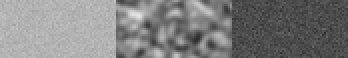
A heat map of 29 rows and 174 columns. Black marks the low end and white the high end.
It is made of 1 by 3 panels. Panel 1,1: high, fine-grained, faint in contrast. Panel 1,2: middling, blotchy, strong in contrast. Panel 1,3: low, fine-grained, faint in contrast.
